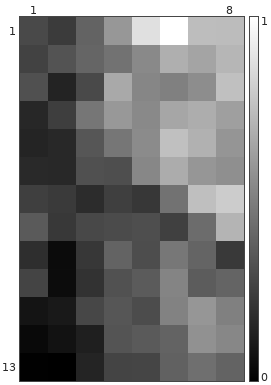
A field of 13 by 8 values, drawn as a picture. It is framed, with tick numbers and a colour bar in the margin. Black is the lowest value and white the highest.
Calmest part: bottom middle. Slope: up to the top right. Ninth with the lowest average: bottom left. Ninth with the highest average: top right.
